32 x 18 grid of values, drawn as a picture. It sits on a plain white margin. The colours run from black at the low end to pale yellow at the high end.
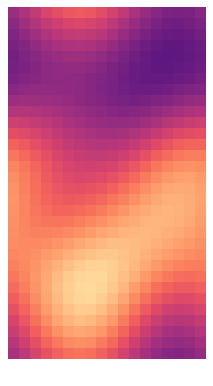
Ninth with the highest average: bottom middle. Ninth with the lowest average: top right. Stripes: none.
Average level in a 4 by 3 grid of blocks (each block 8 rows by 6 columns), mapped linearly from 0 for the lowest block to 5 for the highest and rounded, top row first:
110 / 323 / 455 / 452
